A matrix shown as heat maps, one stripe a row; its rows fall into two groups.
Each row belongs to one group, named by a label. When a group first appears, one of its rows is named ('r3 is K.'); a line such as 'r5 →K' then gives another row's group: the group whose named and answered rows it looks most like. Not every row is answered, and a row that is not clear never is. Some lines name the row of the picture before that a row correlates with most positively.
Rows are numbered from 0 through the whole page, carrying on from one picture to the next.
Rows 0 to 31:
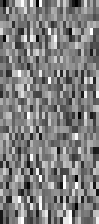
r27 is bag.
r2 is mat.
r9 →bag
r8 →mat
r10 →mat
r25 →mat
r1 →mat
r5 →mat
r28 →mat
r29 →mat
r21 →mat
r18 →mat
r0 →mat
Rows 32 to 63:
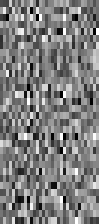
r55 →mat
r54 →bag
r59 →mat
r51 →bag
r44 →bag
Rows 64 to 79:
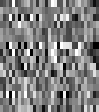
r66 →mat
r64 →mat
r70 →mat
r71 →mat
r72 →mat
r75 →mat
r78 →mat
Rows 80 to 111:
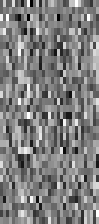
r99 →mat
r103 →bag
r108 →mat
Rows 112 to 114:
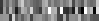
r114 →mat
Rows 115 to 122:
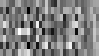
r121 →bag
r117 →bag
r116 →bag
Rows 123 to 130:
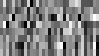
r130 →bag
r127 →bag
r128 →bag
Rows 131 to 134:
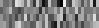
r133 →bag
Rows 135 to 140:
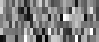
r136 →bag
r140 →mat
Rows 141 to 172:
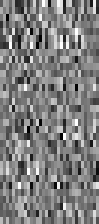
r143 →mat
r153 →bag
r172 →bag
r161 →bag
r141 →bag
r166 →mat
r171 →bag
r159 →bag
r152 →bag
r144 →bag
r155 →mat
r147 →mat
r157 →bag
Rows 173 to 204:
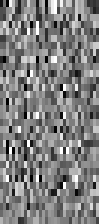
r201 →mat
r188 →mat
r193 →mat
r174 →mat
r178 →mat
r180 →bag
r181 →mat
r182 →bag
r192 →bag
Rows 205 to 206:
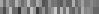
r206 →mat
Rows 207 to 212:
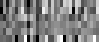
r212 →bag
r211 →mat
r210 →bag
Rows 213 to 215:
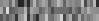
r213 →bag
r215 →bag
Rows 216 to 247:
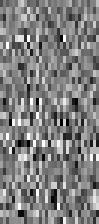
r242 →mat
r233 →mat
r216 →bag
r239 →mat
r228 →bag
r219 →bag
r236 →bag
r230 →mat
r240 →mat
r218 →mat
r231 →mat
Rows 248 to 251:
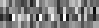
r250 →mat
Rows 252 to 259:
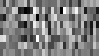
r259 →bag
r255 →bag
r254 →mat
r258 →bag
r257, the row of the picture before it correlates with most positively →248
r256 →bag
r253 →bag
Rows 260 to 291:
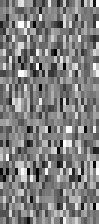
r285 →mat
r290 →mat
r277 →bag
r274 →mat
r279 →mat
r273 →mat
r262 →mat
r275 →bag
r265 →mat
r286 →bag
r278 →bag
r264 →mat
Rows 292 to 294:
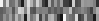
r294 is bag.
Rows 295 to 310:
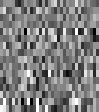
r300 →mat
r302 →bag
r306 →mat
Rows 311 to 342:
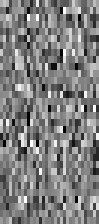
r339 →bag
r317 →bag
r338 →mat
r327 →bag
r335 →mat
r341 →bag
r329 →bag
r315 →bag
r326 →bag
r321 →bag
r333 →mat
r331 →mat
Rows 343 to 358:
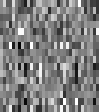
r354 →mat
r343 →mat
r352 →mat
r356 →bag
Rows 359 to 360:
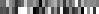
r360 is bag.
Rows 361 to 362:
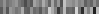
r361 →bag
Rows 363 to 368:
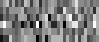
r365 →bag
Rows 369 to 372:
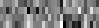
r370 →bag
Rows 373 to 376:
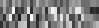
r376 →bag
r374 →mat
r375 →mat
